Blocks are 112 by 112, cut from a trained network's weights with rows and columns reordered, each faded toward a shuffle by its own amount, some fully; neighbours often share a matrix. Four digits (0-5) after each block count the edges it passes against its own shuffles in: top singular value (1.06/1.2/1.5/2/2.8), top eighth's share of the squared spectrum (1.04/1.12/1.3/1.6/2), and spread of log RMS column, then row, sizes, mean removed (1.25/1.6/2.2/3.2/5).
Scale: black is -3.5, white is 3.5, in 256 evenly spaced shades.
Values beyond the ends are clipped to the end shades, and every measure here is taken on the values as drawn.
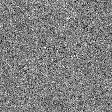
0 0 0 0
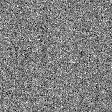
1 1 0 0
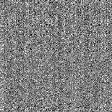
3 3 0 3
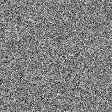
2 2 0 0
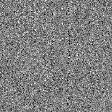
3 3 2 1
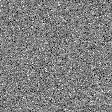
0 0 0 0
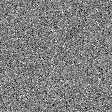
0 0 0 0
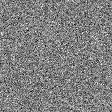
0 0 0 0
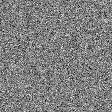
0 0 0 0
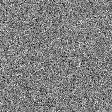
1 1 0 1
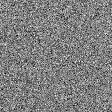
1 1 0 1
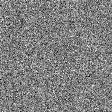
0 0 0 1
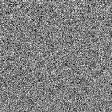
2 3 1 1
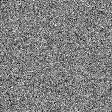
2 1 0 0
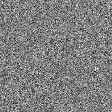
1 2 0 0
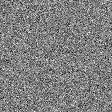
1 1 0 0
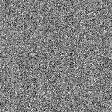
1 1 0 1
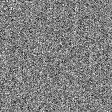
1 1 0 0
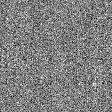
1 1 0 1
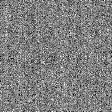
2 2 0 2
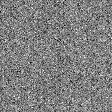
2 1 0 1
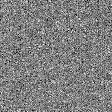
1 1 0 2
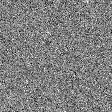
1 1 0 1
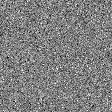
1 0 0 0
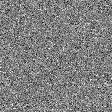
1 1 0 1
